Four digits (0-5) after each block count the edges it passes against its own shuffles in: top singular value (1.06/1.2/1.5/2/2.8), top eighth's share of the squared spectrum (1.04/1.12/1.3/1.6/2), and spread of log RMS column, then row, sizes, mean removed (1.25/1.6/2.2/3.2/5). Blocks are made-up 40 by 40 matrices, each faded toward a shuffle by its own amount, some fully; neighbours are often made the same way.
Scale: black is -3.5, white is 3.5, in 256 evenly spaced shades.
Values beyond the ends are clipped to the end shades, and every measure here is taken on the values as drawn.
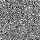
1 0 0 0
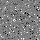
0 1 0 0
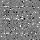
3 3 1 1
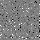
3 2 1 0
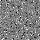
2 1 0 0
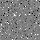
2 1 0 0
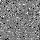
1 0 0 0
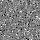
0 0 0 0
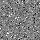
0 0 0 0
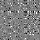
4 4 2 2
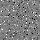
2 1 0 0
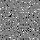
3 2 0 0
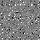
3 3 1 1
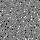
0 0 0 0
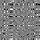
4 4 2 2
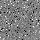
1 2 0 0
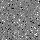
0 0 0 0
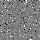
1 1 0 0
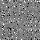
2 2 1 0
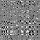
4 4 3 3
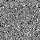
0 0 0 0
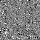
0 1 1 1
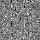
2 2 2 2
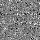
1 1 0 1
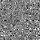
1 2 2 2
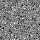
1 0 0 0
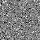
0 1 0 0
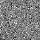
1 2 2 1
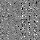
2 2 2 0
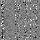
2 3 3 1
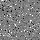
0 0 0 0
